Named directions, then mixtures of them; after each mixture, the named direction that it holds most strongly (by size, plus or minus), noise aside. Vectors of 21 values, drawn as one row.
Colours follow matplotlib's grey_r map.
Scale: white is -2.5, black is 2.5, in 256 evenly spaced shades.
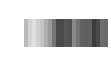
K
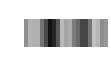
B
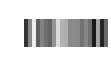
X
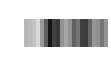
B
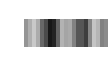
B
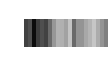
K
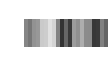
B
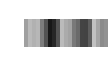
B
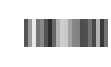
X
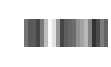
B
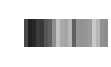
K
